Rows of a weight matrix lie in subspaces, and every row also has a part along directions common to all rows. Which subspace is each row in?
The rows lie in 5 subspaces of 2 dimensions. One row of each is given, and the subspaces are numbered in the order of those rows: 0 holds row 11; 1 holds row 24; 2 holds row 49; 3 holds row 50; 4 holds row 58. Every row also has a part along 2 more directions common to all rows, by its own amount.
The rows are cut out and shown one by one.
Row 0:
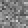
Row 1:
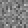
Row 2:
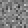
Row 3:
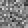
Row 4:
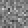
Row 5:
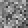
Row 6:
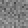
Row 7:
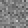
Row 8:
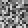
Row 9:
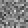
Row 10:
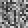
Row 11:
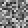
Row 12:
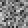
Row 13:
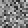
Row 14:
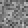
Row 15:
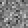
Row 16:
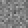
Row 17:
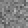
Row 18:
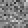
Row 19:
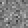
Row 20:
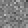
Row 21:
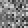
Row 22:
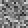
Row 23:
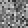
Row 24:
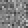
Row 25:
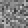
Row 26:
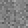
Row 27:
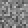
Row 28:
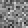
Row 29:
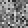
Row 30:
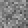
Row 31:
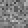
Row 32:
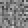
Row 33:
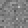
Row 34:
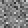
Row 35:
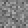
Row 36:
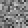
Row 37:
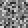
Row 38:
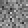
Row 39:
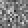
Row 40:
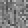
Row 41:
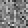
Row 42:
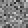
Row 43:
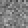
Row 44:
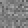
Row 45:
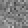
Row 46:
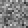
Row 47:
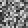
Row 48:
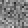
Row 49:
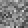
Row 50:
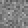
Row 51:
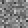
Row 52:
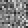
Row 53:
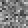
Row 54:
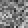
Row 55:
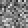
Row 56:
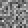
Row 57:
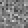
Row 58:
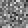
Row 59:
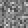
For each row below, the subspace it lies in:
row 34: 4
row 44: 1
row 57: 4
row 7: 1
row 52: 1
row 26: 1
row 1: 0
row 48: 3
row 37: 0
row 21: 1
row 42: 4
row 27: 0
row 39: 4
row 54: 2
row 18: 4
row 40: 1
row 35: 0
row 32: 1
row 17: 2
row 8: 0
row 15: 2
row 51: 0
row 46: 3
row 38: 4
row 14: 3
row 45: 3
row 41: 1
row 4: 3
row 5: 2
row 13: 4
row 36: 3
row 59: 0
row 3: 4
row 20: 4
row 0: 2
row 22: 4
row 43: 3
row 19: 2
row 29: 1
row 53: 2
